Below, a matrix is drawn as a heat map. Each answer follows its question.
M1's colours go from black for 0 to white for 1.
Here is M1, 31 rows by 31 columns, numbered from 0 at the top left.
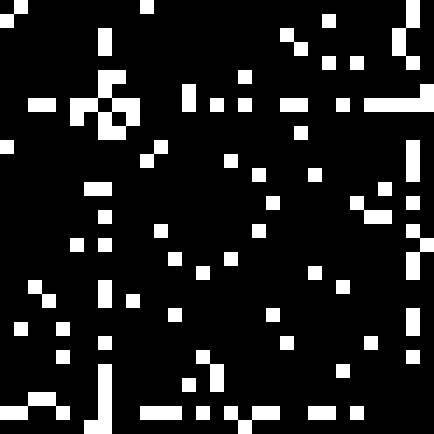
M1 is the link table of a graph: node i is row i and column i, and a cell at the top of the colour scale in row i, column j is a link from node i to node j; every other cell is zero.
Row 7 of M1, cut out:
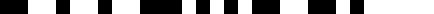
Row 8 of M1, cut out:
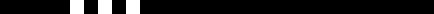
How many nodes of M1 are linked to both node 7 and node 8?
2
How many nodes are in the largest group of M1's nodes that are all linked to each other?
3
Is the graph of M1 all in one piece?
yes
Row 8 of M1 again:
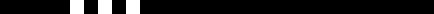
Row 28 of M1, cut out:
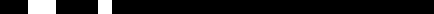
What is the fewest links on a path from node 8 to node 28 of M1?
2
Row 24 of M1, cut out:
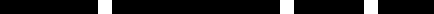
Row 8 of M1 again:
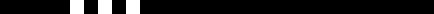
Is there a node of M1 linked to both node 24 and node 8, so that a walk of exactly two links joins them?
yes
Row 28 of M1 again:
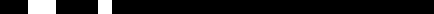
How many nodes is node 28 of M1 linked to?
3
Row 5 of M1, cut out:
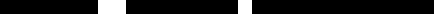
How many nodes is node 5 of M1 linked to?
3
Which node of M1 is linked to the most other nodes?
node 7
